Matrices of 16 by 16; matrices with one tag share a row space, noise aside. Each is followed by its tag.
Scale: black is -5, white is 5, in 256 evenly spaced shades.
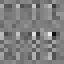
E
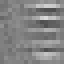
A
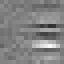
A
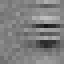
A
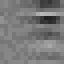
A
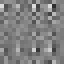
E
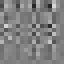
E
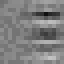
A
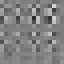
E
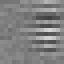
A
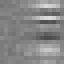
A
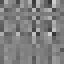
E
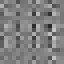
E
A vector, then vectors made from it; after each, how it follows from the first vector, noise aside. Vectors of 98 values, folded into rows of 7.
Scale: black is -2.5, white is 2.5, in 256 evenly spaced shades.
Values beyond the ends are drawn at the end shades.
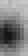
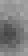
shrunk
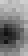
copied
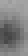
shrunk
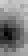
copied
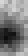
copied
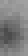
shrunk
